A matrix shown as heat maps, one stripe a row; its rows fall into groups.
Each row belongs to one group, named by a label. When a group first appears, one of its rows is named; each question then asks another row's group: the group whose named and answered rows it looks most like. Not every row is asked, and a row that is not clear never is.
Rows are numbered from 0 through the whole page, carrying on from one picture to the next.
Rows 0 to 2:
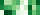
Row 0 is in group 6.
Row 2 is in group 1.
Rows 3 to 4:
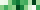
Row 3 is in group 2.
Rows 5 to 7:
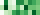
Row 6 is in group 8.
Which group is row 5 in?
8
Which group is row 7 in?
2
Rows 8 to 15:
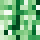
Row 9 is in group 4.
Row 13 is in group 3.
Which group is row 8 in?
6
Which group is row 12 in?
2
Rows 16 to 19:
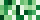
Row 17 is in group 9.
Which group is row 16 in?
1
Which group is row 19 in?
6
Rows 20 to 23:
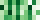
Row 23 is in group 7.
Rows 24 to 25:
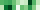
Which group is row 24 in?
1
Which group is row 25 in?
1
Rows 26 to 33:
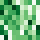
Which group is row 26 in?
1
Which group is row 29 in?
4
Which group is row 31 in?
6
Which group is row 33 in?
8
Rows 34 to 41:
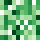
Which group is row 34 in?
1
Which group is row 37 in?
9
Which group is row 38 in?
1
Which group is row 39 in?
9
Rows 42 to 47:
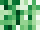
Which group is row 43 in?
1
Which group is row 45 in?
7
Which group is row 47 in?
1
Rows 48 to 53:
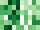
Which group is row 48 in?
3
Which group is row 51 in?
3
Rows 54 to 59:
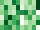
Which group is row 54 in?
6
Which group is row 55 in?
9
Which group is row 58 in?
9
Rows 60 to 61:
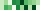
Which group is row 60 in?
2
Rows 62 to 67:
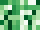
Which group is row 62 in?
9
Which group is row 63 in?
2
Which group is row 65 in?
8
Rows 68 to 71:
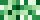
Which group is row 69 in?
2
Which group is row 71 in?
9
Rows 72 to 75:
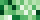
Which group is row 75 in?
2
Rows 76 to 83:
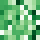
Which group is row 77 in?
9
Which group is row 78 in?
4
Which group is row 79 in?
9
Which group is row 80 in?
4
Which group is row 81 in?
9
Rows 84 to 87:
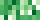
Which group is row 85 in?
4
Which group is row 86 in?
9
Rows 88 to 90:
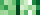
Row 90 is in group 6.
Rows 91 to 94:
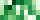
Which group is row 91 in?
2
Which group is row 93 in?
1
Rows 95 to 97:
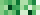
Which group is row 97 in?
7
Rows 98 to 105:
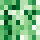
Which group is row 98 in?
4
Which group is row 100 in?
8
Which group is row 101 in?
1
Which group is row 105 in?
4
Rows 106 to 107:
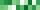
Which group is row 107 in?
8
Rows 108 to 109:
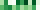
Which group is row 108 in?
8
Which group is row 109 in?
4
